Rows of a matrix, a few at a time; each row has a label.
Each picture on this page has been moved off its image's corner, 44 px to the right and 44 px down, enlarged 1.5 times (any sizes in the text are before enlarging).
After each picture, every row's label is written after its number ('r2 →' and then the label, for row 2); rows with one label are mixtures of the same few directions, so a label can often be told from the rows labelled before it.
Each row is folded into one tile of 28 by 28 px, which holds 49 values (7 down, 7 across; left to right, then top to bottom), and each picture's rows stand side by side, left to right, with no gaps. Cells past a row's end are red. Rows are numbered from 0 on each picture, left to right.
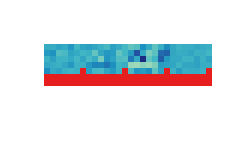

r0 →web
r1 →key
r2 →key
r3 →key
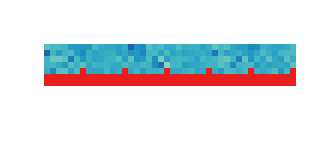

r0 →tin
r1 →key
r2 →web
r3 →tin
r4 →tin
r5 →key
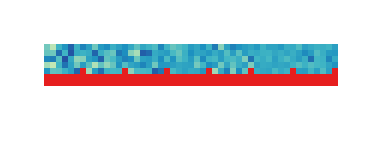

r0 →tin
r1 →key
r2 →web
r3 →web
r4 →key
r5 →key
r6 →key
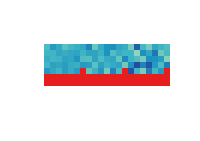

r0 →key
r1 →key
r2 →key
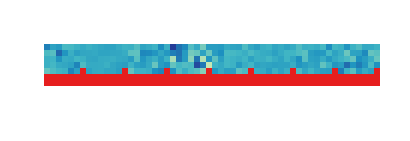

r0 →web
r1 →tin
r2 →web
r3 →web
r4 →web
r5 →key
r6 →web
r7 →key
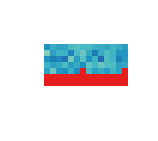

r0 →tin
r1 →key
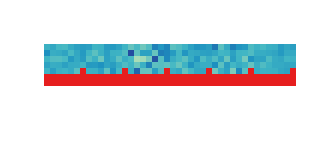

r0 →tin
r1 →key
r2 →tin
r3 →tin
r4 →key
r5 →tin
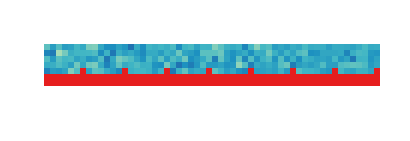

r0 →web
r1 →tin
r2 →web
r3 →key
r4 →web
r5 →web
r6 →web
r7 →key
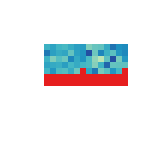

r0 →tin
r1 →tin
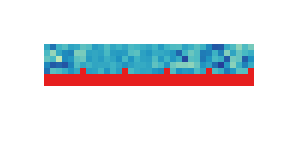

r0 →key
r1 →key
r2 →web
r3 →key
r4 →tin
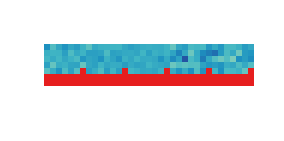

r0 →key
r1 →key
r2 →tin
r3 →key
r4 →tin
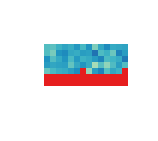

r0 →web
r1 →key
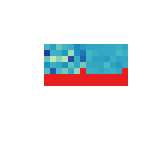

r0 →tin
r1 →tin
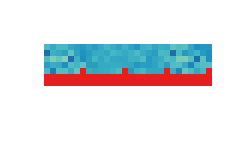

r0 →tin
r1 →tin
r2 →key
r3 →tin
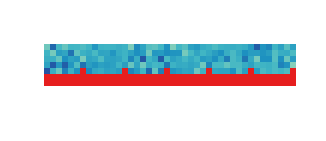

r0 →key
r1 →key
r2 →key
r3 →web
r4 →key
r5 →web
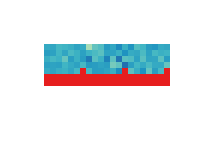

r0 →tin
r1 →web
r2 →key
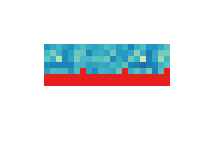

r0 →key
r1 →tin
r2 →key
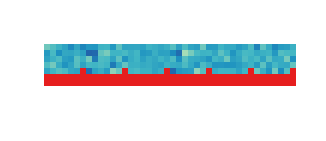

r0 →tin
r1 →web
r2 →web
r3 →web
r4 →key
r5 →key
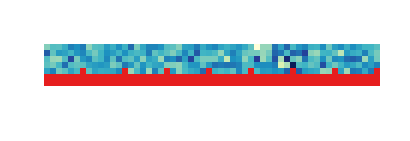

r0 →tin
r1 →web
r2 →key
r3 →tin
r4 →key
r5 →web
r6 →web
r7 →tin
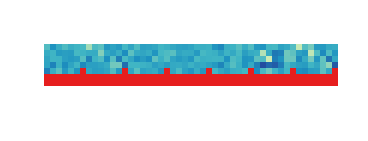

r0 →key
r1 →web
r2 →tin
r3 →tin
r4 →tin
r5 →key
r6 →web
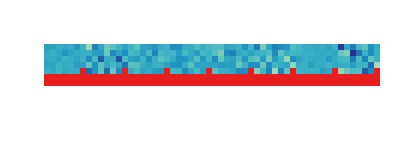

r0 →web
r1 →key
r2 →tin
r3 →tin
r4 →web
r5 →key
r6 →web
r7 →web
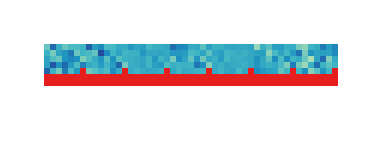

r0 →key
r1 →web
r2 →web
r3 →web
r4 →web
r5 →web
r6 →tin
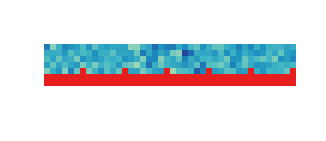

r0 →key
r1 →key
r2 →tin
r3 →web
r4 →tin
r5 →tin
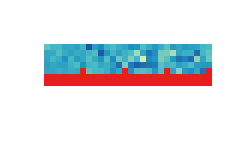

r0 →web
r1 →web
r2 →key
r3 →tin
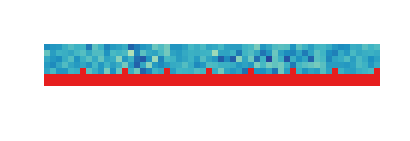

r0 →tin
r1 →key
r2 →tin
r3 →web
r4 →tin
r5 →key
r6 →key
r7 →tin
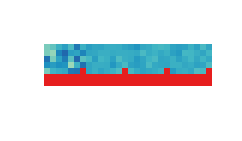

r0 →web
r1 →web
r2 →tin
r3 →web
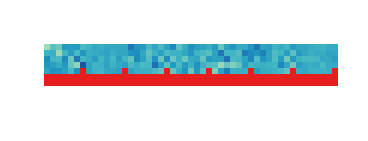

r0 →web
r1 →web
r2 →web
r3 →key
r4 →key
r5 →web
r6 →tin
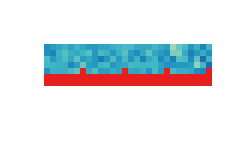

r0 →web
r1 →tin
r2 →key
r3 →web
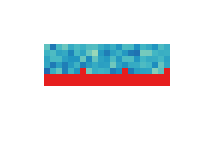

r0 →key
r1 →web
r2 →web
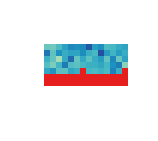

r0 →tin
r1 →web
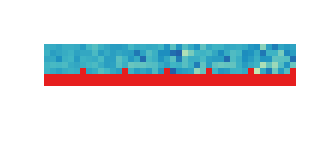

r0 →key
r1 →tin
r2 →key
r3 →web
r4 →key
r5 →key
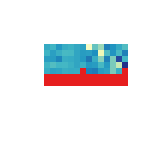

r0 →key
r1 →web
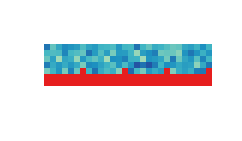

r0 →key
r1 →tin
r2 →key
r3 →web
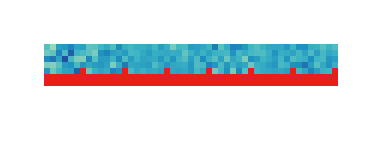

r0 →tin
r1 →web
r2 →web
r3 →web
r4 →key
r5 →web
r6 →tin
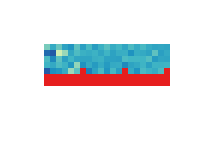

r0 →web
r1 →key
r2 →tin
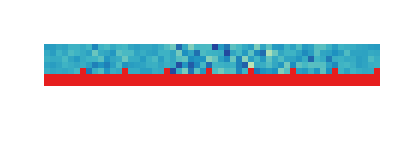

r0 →tin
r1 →key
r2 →tin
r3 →key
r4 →web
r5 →web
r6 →key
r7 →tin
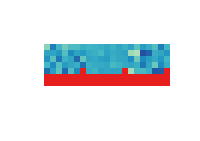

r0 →key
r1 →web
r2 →web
